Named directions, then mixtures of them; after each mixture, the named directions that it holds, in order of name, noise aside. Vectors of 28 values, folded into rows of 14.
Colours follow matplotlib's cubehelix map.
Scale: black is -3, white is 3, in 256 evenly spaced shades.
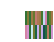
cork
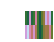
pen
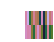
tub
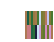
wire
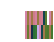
cork, tub, wire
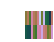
cork, pen, tub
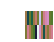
cork, wire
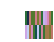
cork, pen, wire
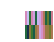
pen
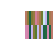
cork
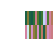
cork, pen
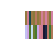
cork, tub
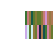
cork, pen, tub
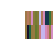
pen, tub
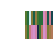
pen, tub, wire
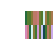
cork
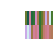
pen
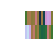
pen, tub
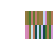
cork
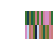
cork, pen, wire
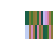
cork, pen, wire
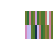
pen, tub, wire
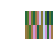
tub
